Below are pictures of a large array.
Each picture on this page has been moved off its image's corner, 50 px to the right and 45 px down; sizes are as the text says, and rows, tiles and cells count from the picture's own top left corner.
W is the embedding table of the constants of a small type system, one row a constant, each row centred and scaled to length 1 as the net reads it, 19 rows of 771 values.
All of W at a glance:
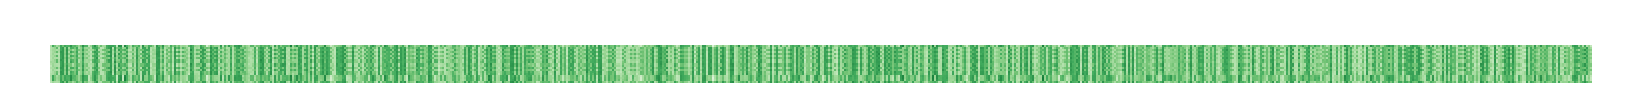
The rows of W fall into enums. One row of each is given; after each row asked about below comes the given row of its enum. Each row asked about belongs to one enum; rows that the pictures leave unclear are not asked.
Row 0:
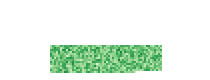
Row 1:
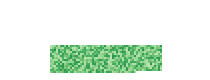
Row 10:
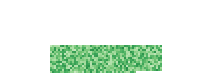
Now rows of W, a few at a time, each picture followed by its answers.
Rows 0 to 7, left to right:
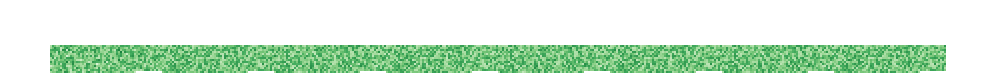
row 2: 10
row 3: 1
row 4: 10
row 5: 1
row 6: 10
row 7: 1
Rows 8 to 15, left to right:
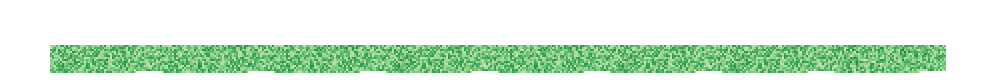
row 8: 1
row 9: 10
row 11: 1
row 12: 10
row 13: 1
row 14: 1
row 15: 0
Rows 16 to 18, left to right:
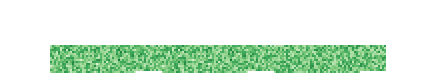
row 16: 0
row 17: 0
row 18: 10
